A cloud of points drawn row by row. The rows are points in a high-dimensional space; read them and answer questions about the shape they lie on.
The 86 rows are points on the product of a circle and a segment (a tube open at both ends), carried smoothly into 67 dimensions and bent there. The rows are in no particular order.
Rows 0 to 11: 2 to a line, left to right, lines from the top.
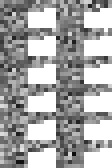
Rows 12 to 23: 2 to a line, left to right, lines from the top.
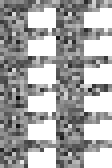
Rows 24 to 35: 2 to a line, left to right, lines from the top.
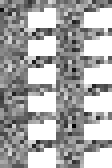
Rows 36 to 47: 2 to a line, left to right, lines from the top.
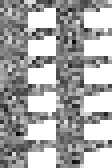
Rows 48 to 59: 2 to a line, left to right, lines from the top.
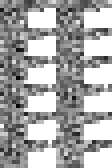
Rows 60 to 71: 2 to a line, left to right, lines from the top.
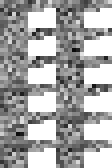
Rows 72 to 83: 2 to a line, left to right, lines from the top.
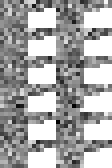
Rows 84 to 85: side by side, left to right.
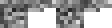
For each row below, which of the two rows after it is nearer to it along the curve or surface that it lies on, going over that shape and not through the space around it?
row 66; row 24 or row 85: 85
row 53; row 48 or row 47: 48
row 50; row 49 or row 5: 49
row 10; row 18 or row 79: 79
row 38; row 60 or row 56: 56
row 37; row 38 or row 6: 38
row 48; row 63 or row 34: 63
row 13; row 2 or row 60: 60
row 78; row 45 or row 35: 35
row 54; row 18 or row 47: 47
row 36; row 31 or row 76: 76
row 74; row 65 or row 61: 65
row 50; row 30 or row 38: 38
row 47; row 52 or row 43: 52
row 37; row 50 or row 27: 27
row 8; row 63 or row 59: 59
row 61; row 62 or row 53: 53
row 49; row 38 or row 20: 20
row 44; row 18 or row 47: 47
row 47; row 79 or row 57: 79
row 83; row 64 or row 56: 56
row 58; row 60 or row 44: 44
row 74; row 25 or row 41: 41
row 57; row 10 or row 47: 10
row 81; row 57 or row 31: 57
